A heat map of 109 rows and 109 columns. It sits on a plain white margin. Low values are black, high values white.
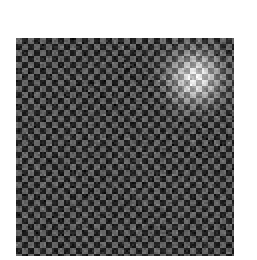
Grain: checkered. Average level on the scale: 30%. Mirror symmetry: none. Bumps: one, in the top right. Lone odd cells: none. Ninth with the highest average: top right.
